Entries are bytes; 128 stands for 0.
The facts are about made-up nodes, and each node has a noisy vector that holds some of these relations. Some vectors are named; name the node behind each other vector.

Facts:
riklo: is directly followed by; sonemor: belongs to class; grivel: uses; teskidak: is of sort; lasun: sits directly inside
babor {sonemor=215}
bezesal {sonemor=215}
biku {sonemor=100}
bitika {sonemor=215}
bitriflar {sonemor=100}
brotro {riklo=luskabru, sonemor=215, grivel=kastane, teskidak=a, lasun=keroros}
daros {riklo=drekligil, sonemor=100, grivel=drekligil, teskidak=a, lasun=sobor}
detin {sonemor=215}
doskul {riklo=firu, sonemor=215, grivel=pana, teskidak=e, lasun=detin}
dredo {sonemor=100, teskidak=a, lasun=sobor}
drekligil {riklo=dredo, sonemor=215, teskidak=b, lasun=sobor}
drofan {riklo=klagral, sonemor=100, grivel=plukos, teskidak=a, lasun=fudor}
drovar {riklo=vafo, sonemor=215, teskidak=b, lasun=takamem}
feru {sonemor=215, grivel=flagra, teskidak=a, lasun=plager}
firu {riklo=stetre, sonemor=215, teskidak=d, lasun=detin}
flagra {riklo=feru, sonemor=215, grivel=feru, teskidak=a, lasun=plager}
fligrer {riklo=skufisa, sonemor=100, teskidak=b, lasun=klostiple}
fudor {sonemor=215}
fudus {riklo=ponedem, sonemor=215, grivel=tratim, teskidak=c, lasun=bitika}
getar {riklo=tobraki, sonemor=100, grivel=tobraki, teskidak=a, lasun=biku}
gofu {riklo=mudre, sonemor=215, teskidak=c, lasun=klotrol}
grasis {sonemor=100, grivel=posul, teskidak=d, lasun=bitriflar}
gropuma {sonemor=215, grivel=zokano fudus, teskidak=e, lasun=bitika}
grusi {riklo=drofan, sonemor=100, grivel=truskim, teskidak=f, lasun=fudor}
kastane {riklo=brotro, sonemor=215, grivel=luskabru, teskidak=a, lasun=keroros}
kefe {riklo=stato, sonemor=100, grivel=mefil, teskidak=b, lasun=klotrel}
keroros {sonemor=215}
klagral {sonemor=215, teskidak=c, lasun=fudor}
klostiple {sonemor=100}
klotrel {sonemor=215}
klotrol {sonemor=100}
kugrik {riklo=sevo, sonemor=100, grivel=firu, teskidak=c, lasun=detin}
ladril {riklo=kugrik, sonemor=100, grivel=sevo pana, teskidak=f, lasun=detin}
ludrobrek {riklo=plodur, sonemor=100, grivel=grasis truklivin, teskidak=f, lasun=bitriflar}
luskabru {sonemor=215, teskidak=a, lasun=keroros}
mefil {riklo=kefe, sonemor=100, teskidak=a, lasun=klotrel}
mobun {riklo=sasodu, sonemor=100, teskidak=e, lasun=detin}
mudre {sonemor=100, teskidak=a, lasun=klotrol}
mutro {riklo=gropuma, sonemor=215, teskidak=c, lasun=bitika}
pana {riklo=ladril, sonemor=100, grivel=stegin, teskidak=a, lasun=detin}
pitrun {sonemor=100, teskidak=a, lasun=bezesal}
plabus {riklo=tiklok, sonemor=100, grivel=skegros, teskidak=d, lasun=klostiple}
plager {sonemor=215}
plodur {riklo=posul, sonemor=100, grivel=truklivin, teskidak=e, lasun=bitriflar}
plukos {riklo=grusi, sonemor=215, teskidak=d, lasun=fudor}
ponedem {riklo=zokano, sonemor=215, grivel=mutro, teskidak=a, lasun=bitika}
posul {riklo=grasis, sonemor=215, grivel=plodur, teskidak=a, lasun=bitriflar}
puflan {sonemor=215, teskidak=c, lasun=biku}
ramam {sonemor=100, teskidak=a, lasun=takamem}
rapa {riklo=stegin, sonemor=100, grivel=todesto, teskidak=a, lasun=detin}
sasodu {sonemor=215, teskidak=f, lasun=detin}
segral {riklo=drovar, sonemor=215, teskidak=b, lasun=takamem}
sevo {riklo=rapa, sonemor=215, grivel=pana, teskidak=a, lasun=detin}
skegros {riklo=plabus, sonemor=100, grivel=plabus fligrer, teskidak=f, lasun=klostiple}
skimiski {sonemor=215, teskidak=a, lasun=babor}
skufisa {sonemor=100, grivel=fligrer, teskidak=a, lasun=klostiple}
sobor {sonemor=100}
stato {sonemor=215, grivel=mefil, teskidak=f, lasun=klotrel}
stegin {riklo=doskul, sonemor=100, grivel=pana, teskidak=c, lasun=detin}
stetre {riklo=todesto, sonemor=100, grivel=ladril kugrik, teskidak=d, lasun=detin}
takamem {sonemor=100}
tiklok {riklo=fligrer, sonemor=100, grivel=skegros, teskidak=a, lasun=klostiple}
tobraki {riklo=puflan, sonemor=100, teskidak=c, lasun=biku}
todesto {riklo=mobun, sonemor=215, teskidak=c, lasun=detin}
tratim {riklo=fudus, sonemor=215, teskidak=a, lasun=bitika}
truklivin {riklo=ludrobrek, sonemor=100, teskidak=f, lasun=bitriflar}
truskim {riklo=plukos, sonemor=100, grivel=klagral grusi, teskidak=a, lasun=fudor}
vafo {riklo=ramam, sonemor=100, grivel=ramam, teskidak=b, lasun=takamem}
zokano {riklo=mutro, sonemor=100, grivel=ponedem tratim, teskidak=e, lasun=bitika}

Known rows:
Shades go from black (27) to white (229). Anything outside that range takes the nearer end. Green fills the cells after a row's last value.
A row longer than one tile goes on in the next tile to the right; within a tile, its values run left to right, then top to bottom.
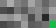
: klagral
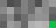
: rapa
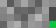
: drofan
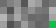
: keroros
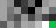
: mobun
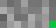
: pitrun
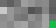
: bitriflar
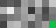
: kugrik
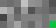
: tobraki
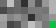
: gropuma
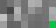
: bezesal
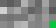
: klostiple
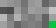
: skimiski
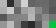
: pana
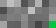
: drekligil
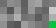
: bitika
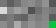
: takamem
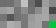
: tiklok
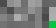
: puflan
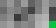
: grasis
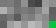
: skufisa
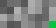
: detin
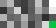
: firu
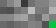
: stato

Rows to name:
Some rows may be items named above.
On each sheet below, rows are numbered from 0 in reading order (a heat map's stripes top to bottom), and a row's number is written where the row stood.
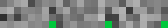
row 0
plabus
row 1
grusi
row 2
truskim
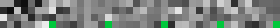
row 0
sasodu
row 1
ponedem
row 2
brotro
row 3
kugrik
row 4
pana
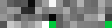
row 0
stetre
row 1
grusi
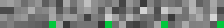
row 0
luskabru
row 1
fudus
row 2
sevo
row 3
skegros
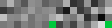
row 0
posul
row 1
todesto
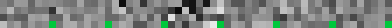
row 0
kefe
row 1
pitrun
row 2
ladril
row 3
sasodu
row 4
rapa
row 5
mefil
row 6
ramam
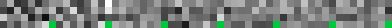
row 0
todesto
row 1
firu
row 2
vafo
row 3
mutro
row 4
plukos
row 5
mefil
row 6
fligrer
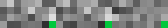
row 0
tratim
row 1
tratim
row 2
posul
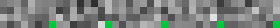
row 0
fudor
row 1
doskul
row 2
zokano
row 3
truklivin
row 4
stato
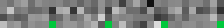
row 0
kefe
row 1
ludrobrek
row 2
stegin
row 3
plodur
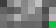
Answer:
gofu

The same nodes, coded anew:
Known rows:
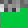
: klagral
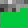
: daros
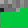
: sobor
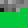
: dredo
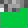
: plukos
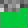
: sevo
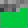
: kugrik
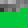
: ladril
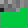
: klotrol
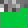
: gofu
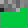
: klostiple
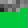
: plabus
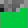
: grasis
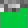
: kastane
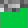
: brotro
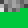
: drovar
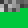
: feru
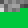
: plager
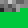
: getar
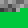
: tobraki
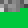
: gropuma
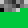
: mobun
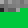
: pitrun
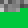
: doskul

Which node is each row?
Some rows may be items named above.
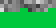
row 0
gropuma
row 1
kefe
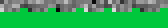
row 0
fudor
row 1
ladril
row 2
tiklok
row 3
todesto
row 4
firu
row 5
ladril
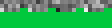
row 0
sevo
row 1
firu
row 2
stegin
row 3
tratim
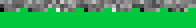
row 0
skufisa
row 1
zokano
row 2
stato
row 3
ludrobrek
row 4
skimiski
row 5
stetre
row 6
grusi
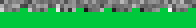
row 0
fudor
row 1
posul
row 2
klagral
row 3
fligrer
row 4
truklivin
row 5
rapa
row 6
fudus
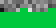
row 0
fligrer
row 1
sevo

